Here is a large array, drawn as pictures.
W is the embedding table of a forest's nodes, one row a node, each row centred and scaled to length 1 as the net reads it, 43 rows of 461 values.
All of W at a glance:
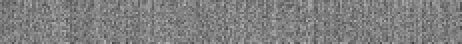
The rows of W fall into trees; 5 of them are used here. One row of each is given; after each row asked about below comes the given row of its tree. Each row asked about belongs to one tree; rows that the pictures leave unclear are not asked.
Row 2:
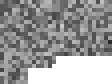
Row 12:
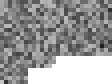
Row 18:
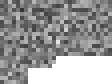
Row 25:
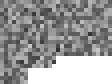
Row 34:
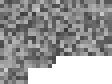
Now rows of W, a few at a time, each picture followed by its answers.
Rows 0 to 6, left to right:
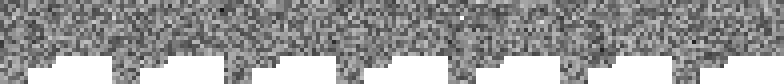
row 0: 18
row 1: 12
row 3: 18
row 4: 18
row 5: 18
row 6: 34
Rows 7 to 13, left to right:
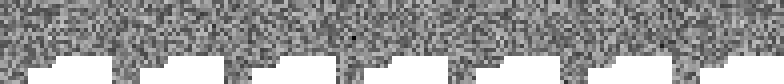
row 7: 18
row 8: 18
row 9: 2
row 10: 2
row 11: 2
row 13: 18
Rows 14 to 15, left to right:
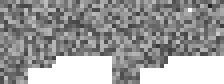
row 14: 2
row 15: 34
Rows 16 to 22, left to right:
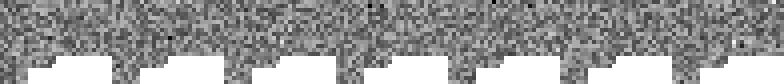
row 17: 12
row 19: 25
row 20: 34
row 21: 34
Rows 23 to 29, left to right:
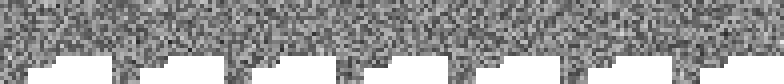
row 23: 12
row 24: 2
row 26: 2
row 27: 2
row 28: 2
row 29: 18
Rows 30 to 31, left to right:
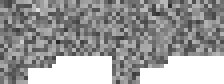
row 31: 12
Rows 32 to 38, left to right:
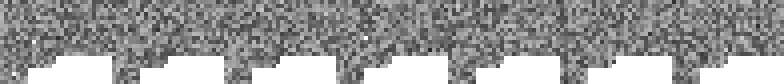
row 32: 12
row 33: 34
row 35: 12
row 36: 18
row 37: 25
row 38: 25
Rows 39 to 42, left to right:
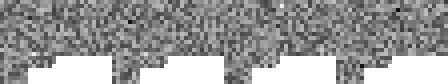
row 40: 2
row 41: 25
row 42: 2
